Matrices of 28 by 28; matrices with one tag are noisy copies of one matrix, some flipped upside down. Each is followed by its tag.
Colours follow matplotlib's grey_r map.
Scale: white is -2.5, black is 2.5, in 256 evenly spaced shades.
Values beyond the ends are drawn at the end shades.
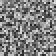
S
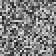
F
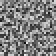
S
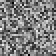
F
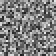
S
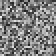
F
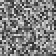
F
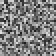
S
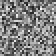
F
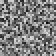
S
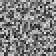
S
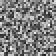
S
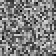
F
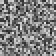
S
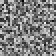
S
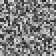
S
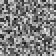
S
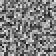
S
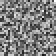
S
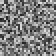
S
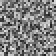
S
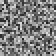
S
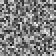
S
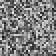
F
